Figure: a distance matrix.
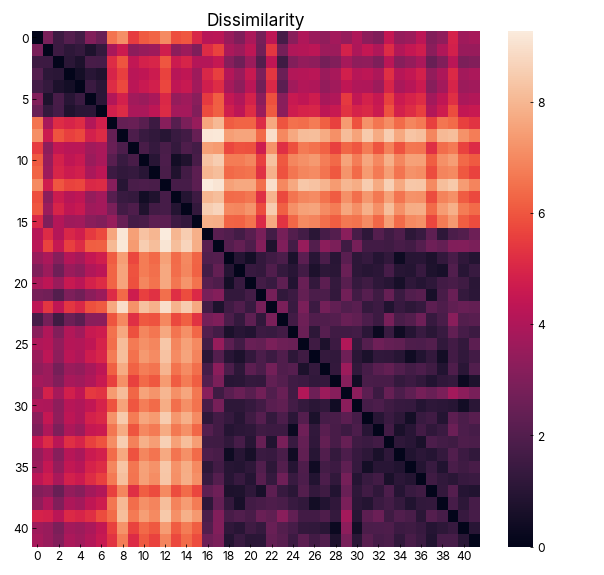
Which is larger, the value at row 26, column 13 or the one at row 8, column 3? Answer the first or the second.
the first
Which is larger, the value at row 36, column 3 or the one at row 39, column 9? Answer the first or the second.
the second
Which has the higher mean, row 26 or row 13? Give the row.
13
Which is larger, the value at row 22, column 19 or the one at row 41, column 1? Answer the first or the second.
the second
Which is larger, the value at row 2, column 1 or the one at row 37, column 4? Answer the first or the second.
the second
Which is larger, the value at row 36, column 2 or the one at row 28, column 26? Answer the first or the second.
the first
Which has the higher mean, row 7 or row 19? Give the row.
7
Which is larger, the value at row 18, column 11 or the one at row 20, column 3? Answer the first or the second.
the first
